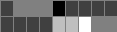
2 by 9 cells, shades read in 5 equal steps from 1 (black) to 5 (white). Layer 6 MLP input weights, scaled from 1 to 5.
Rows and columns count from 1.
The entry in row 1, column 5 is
1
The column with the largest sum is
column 7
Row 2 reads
2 2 2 2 4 4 5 3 3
